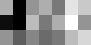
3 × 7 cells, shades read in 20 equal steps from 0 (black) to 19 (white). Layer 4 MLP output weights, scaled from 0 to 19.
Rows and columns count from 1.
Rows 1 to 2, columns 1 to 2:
13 0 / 1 0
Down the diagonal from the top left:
13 0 10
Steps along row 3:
down up down up up up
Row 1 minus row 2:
12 0 -3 4 -4 -2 4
